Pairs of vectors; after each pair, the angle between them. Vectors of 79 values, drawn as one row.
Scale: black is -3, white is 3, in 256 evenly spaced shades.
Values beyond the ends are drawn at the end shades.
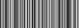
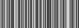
nearly opposite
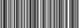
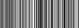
partly opposed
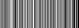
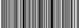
orthogonal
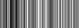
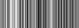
nearly opposite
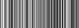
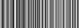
partly opposed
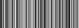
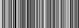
nearly opposite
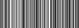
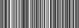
nearly parallel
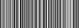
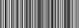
orthogonal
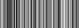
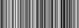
nearly opposite
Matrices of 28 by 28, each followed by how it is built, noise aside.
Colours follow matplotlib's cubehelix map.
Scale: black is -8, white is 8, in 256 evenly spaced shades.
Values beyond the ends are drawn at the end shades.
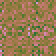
low rank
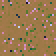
sparse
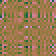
low rank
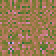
low rank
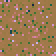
sparse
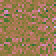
low rank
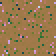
sparse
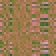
low rank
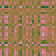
low rank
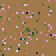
sparse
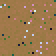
sparse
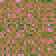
low rank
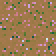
sparse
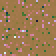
sparse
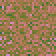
low rank
